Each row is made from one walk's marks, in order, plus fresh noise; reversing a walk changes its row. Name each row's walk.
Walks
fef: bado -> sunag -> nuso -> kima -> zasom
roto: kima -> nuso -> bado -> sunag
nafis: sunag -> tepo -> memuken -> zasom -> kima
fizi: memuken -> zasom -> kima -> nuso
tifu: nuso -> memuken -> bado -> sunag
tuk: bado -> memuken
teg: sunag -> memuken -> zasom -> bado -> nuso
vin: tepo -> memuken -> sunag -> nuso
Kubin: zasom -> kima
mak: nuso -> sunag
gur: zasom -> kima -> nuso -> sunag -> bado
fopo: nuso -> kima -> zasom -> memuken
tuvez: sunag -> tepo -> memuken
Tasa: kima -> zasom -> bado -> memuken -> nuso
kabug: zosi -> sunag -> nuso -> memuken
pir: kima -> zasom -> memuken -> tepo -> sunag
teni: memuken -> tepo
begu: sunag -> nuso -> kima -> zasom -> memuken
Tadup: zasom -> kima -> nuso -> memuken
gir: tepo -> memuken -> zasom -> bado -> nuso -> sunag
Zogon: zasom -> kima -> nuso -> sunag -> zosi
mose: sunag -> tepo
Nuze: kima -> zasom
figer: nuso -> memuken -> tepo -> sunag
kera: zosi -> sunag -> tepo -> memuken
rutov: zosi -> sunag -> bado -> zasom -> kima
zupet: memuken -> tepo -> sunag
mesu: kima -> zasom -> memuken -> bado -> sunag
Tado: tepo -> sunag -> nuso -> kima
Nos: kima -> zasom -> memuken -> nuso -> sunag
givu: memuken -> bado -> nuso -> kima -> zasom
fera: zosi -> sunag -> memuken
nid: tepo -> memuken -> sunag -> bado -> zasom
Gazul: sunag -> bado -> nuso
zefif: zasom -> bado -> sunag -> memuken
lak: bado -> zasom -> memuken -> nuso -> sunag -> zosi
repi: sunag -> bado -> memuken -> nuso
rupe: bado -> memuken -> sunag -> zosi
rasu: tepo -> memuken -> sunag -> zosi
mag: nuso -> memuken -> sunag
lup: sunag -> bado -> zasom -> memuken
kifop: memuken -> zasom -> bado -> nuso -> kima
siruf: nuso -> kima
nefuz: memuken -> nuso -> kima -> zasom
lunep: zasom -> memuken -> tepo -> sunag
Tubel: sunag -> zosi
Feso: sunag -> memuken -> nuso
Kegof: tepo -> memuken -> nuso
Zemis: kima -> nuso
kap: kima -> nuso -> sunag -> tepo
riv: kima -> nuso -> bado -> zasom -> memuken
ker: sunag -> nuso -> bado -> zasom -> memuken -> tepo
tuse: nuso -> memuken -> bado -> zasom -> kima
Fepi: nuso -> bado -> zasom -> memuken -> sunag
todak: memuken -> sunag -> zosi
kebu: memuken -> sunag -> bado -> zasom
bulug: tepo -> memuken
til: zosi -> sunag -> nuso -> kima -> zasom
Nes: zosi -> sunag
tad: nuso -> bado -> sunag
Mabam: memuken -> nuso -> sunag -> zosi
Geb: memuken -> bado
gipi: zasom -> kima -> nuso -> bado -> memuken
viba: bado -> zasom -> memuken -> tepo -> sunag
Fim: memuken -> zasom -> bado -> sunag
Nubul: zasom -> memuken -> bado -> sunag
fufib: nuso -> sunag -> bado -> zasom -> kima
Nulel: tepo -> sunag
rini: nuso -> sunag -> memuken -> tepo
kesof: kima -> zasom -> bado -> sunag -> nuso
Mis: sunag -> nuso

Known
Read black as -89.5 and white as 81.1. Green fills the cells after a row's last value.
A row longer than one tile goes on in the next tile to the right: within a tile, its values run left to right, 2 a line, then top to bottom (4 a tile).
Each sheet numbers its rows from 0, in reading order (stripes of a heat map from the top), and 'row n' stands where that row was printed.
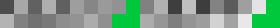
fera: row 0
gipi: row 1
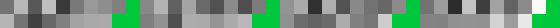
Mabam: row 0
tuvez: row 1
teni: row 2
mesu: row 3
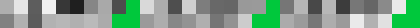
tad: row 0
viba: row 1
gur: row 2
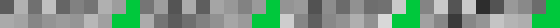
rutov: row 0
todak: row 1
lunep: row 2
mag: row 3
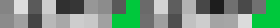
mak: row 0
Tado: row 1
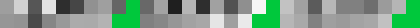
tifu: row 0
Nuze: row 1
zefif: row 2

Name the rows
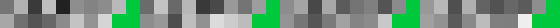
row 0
nefuz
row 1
begu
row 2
zupet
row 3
gir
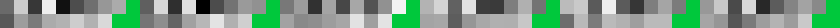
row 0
roto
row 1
siruf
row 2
Kubin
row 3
Fepi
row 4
fef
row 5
tuse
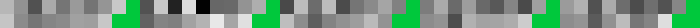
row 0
Nubul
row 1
Zemis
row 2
kabug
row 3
nafis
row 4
nid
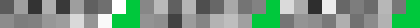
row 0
pir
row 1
Feso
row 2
tuk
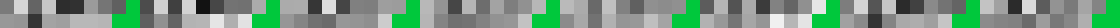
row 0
rini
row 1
kap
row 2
givu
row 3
Fim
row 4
lup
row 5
Zogon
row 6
figer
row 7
Geb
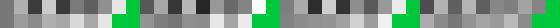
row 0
kesof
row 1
Nos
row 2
Tasa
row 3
Nes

